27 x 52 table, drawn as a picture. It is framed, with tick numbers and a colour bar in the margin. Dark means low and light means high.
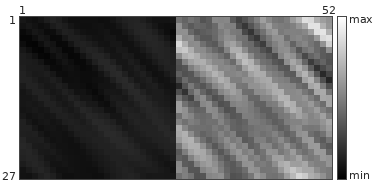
The table splits into one row of 2 panels. Panel 1,1: very low, slanting down to the right, faint in contrast. Panel 1,2: middling, slanting down to the right, strong in contrast.
